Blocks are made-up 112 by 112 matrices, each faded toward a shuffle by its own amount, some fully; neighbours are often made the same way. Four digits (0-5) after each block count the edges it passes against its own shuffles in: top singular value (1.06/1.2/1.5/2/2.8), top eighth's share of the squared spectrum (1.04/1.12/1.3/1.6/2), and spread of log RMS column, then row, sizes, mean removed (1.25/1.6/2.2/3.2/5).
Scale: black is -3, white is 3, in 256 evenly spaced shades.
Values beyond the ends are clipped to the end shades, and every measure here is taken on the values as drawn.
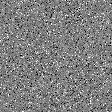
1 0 0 0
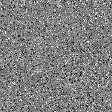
2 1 0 0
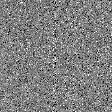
1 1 2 0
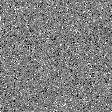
0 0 1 0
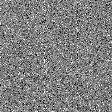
1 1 2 0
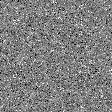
0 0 0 0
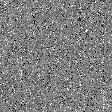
1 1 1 0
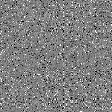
4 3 2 1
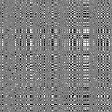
5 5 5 4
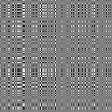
5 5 5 5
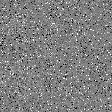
3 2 1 0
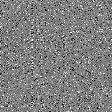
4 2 1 0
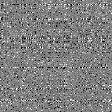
4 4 2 3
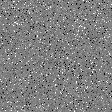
0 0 0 0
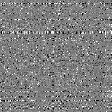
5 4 2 3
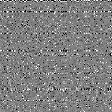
5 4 2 3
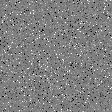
0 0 0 0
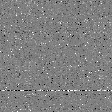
4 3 0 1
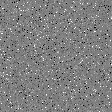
0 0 0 0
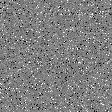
2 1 0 1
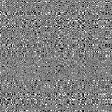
5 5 3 4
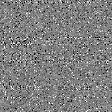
4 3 2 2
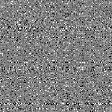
4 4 2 3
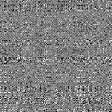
4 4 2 4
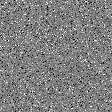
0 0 0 0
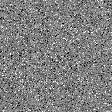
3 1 0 0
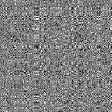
5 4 3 3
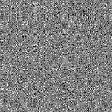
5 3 2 2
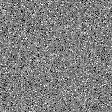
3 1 0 0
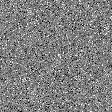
1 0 0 0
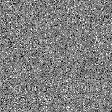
3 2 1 1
